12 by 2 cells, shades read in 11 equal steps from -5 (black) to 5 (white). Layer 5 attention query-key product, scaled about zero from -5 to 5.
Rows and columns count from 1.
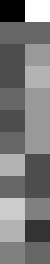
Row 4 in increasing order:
-2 2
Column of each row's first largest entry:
2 1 2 2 2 2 2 1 1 1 1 1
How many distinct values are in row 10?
2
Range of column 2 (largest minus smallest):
8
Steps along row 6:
up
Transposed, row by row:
-5 -1 -2 -2 -1 -2 -1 2 -1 3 2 0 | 5 -1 1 2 1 1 1 -2 -2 0 -3 -1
